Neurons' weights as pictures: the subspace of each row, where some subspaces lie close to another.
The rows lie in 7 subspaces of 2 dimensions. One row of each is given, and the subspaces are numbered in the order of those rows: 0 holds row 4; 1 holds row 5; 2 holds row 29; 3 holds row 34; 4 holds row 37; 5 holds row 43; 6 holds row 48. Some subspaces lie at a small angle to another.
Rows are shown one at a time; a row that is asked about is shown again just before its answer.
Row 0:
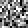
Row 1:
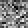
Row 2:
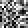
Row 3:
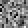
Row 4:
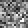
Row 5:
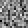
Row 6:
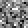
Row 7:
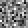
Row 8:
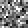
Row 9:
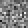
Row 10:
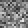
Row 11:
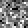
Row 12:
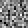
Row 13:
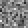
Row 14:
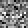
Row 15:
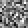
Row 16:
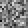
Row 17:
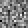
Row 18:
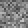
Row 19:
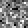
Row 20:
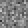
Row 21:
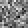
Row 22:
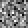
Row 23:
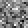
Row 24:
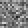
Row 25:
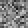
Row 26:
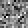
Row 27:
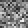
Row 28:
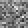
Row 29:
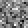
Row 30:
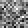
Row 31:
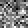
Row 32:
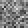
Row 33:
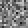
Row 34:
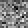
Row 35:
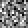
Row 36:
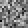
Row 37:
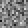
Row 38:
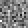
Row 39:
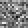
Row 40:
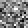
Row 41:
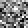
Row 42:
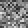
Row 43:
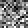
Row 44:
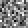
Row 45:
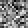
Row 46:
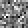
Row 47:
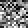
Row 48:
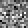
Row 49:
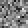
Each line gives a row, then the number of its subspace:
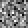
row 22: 4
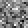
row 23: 2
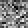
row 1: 3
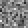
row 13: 5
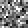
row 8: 1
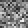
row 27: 0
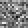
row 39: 4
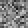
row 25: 3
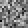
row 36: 6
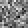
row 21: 6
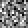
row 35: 4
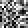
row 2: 5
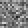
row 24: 4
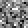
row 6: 2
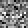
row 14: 6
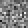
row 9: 6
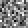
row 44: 4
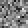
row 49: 1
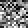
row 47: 0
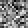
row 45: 3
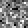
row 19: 2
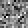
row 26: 1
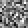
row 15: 0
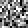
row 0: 1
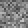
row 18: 0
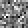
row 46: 1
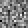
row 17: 6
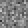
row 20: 3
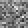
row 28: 3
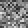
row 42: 0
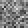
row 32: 5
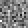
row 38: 6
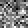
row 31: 2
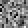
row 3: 2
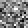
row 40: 5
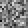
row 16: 3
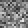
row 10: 0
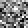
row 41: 5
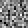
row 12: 1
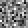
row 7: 3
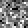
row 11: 2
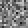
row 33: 4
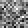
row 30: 5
